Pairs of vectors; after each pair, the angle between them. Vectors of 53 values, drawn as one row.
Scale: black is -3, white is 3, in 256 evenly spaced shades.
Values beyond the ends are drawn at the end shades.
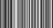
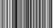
nearly opposite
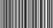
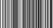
orthogonal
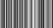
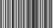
nearly opposite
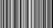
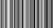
orthogonal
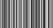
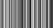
partly opposed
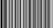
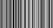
orthogonal
